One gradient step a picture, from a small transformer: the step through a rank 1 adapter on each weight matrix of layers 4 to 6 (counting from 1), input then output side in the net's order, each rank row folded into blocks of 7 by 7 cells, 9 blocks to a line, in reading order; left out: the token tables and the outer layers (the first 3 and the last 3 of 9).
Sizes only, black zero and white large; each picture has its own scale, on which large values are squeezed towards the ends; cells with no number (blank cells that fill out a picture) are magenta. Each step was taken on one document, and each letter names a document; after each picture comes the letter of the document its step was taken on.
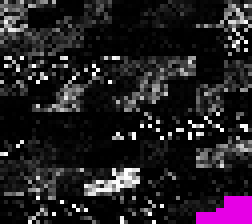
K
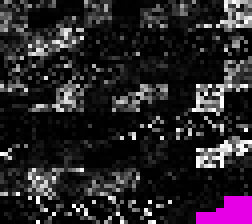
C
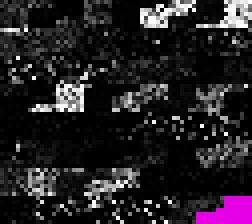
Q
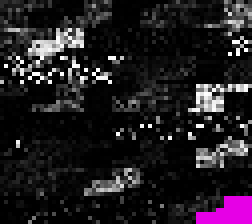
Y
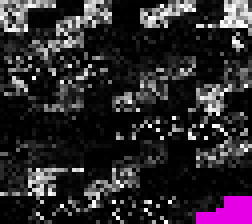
Q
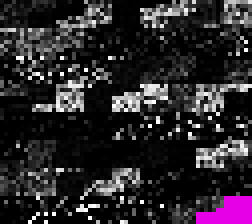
Y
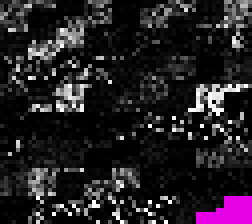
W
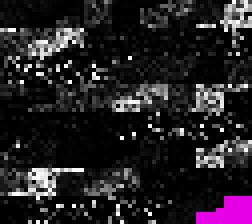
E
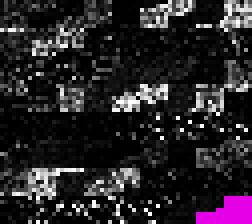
E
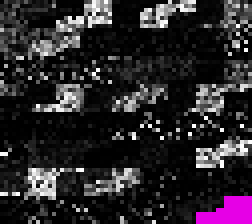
K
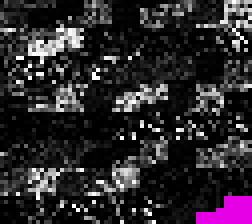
C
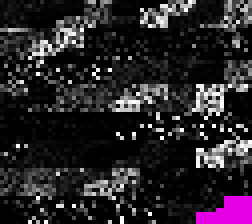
E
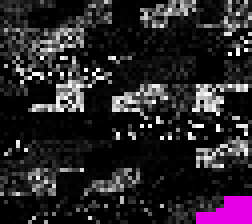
Y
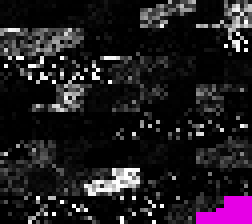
K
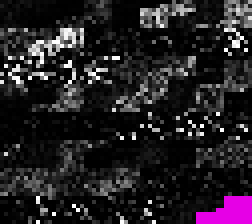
C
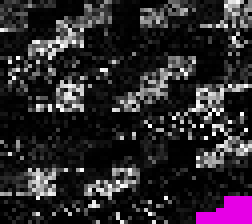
W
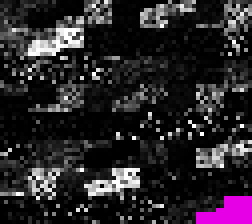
K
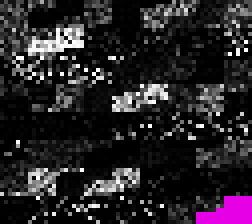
Y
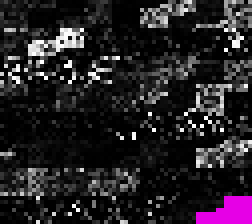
C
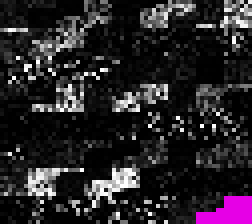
W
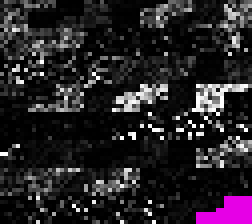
C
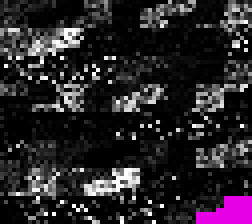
K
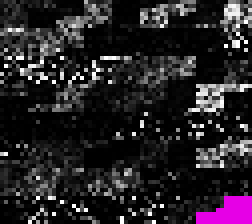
K
